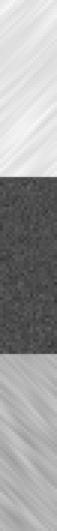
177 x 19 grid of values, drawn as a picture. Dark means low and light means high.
The table splits into 3 rows of 1 panel. Panel 1,1: very high, slanting up to the right, faint in contrast. Panel 2,1: low, fine-grained, faint in contrast. Panel 3,1: high, slanting down to the right, faint in contrast.
